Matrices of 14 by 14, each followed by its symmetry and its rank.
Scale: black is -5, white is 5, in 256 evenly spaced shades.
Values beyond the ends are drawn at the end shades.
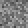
neither, full rank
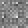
symmetric, rank three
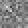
symmetric, rank three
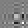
symmetric, rank one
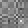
symmetric, rank three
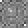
symmetric, rank three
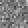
neither, full rank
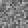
neither, full rank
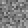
neither, full rank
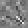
symmetric, rank three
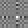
symmetric, rank one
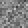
neither, full rank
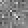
symmetric, rank three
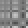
symmetric, rank one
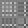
symmetric, rank one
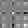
symmetric, rank one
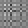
symmetric, rank one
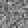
neither, full rank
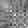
symmetric, rank three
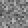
neither, full rank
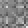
symmetric, rank three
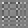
symmetric, rank one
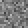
neither, full rank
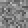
neither, full rank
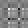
symmetric, rank one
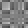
symmetric, rank one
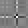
symmetric, rank one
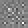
symmetric, rank three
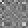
symmetric, rank three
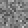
neither, full rank
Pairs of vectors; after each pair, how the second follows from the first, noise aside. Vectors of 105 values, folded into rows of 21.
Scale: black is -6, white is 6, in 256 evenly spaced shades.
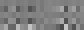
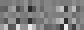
scaled up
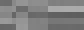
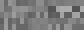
sign-scrambled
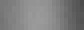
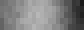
scaled up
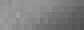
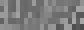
sign-scrambled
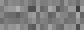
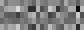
scaled up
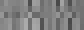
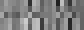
scaled up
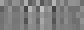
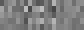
sign-scrambled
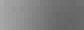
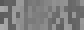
sign-scrambled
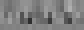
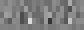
sign-scrambled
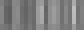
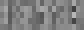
sign-scrambled
